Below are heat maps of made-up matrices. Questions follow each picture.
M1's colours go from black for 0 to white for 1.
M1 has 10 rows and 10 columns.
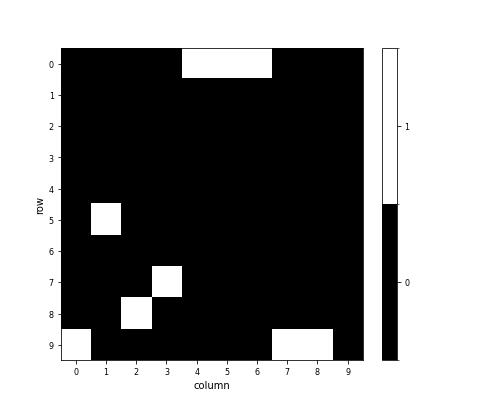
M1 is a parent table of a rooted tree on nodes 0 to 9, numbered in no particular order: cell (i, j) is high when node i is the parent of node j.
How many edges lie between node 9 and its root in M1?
0
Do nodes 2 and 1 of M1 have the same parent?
no
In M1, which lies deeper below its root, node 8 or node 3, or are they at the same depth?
node 3
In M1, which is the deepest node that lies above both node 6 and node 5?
0
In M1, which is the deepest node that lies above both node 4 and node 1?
0
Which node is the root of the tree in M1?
9
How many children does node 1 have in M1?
0
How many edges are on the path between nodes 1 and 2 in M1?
5
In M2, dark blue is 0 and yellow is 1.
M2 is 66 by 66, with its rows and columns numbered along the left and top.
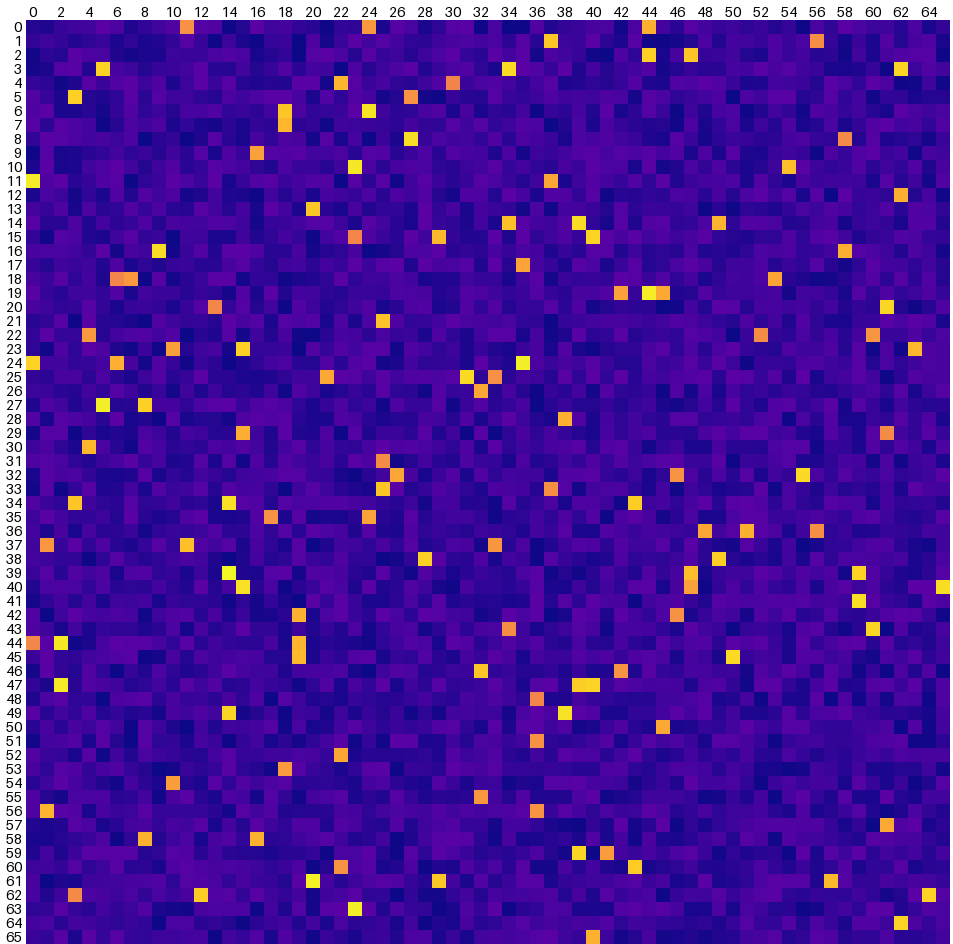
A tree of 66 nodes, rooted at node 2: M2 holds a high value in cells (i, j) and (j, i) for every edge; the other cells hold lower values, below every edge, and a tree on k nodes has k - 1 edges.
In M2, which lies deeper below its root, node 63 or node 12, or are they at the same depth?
node 12
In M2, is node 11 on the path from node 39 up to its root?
no
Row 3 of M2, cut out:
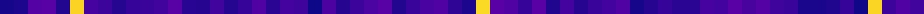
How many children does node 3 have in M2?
2
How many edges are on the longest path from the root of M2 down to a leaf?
11
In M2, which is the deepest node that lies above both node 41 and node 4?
39
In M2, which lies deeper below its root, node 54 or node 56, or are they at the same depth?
the same depth
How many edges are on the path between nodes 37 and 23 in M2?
8
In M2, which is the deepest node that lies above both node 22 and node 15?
47
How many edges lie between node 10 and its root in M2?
5
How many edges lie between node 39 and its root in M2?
2
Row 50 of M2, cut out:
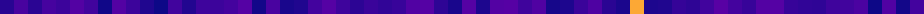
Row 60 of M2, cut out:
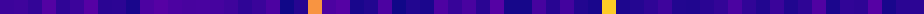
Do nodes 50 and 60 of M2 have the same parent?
no
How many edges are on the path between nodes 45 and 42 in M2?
2
